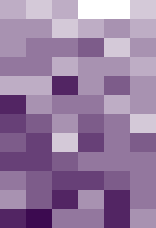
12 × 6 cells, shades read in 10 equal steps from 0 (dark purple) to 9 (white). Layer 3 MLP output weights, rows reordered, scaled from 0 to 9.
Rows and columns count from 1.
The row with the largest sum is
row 1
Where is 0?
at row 12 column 2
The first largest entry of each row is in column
4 3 5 3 1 5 6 3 4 1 1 6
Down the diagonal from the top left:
6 5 4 5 3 5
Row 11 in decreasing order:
5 5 4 3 1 1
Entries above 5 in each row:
6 3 1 2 2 1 1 1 0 0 0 0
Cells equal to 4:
16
